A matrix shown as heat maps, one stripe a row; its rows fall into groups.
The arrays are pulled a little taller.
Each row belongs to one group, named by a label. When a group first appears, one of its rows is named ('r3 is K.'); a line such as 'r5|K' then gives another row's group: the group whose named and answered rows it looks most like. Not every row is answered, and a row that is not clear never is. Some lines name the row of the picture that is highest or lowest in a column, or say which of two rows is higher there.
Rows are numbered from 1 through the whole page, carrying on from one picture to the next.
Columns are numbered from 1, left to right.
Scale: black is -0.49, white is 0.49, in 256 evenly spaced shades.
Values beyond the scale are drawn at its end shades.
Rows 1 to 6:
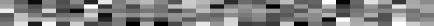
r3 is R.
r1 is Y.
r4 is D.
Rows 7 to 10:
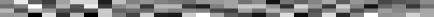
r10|Y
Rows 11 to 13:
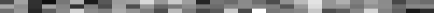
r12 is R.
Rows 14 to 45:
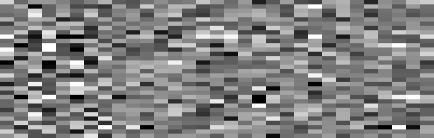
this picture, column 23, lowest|33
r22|R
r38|D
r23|D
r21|Y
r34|D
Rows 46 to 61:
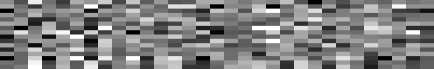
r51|Y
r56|Y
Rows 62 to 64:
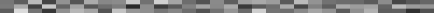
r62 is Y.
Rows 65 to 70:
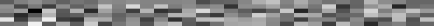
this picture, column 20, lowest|67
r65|D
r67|Y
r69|R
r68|D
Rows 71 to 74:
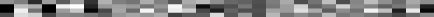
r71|Y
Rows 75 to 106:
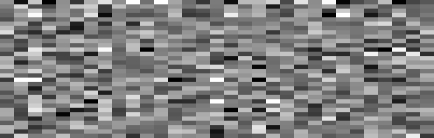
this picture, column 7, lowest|98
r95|Y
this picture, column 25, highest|78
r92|R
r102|Y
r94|D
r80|R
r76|D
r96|D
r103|D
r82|R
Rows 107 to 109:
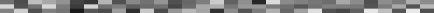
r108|R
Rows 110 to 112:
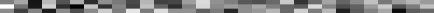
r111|R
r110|Y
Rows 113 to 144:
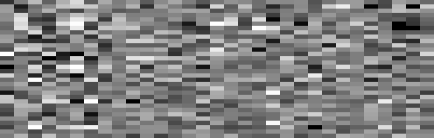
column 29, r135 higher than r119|Yes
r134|D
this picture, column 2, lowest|114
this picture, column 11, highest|126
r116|D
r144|Y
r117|D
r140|Y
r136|R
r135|R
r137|D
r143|Y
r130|R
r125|R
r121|Y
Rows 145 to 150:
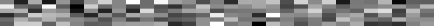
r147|R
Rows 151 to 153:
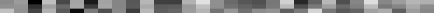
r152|Y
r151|Y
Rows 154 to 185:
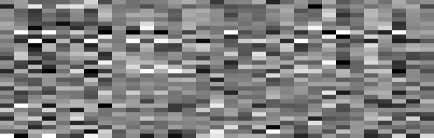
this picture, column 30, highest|181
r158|Y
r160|R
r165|Y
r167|D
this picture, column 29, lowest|170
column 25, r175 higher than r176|No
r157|Y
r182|R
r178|D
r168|Y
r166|D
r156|Y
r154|D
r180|D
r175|Y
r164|Y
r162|Y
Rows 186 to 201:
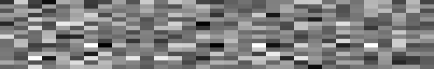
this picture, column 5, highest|191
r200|D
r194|R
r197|D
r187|Y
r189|D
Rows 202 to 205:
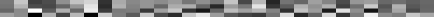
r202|D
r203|D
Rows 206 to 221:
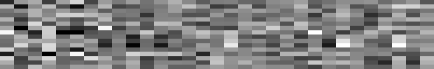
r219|R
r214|Y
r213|R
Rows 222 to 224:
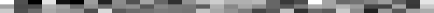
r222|R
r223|R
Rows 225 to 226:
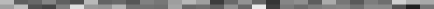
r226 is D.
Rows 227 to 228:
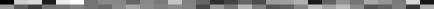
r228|R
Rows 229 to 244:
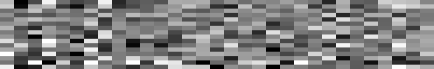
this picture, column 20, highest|236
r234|D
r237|Y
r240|D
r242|Y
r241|R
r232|Y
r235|R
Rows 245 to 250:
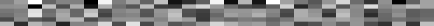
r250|R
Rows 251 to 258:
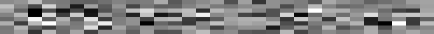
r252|R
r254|Y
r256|R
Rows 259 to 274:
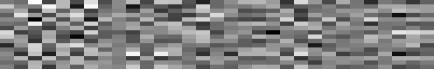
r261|Y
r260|R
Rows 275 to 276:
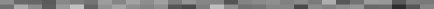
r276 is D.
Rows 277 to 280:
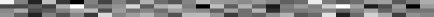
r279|D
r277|R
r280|Y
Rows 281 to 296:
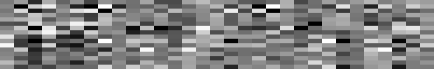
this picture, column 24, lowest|282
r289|R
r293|Y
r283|D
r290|Y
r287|Y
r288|R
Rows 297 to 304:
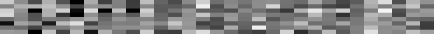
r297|R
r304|Y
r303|D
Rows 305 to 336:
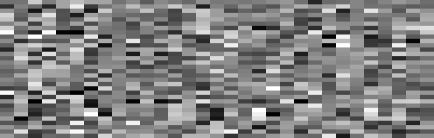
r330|D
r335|D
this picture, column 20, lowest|331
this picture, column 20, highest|325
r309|R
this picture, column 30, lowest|314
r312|R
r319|Y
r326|R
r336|Y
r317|Y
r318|D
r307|Y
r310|Y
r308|R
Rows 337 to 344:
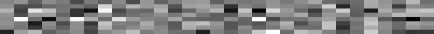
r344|D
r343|Y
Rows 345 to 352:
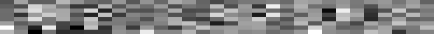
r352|R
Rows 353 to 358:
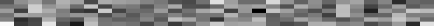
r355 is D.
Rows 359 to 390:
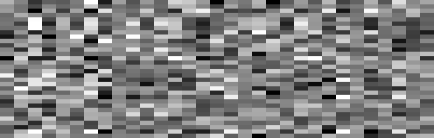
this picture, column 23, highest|372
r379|D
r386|R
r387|Y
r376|R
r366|D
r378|R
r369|D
